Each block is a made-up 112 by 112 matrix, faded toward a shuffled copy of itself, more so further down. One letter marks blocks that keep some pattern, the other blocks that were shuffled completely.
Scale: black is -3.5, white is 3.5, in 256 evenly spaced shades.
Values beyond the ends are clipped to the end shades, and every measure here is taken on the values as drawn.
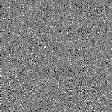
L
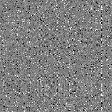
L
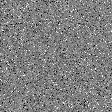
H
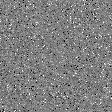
H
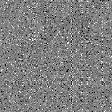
L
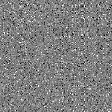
L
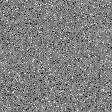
H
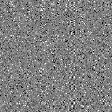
L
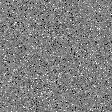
H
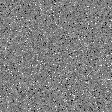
H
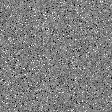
H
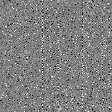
L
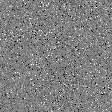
H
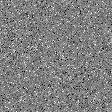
H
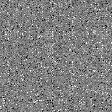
L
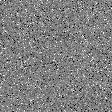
H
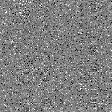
L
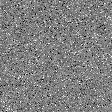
H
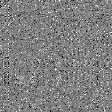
L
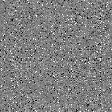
L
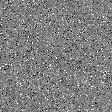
H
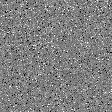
H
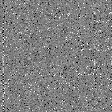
L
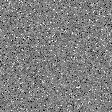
H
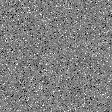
H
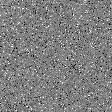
H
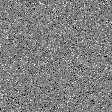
H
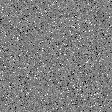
H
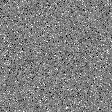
H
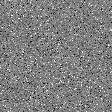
H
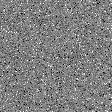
H
